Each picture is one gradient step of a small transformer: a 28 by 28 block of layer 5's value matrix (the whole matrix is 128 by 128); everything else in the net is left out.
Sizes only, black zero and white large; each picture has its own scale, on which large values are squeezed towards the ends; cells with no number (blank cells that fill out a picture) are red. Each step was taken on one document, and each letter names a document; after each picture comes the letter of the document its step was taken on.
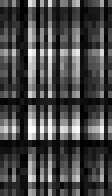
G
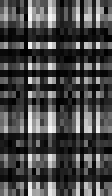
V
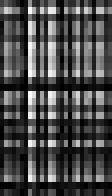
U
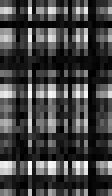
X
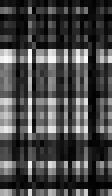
X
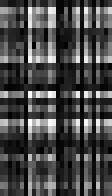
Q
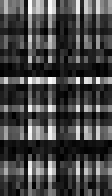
V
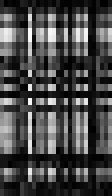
X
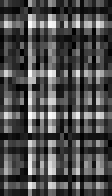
U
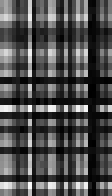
X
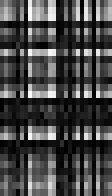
Q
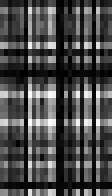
Q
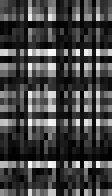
Q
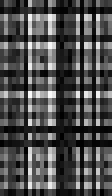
Q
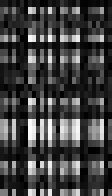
G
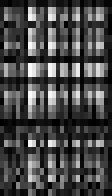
U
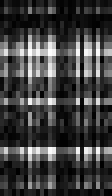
V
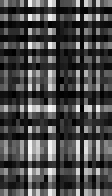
V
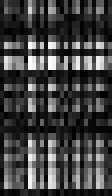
U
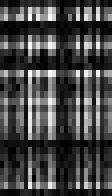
V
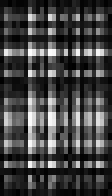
U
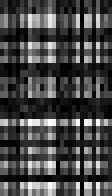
Q
